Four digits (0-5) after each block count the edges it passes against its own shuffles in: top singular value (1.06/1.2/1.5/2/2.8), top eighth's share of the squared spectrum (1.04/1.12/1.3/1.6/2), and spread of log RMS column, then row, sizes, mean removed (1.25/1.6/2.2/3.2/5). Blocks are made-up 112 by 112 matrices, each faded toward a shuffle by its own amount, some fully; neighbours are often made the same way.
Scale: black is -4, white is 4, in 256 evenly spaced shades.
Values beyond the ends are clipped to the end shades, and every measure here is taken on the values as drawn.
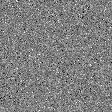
0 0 0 0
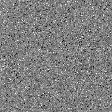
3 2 0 0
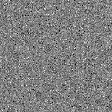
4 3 1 1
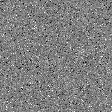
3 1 0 0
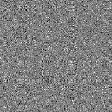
4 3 2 2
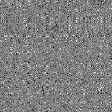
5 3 2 2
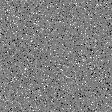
0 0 0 0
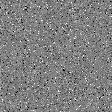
3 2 0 0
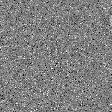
3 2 0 0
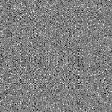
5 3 2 2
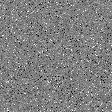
0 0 0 0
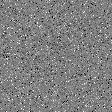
0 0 0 0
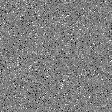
3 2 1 0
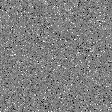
2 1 0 0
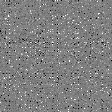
4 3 2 2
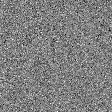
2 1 0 0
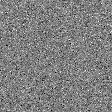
0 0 0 0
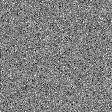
0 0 0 0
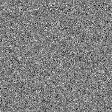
0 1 0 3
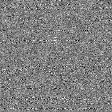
1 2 0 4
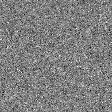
0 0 0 1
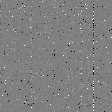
4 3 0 0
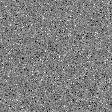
0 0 0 0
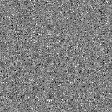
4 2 1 1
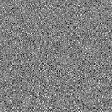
4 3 2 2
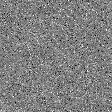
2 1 0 0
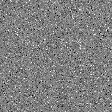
3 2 0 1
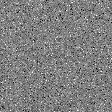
2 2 1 0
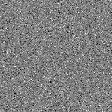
3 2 1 1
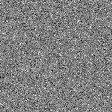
3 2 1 0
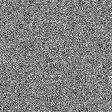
3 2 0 0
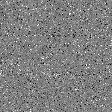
1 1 0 1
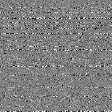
2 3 0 4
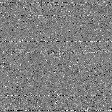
2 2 0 3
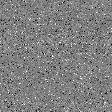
1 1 0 2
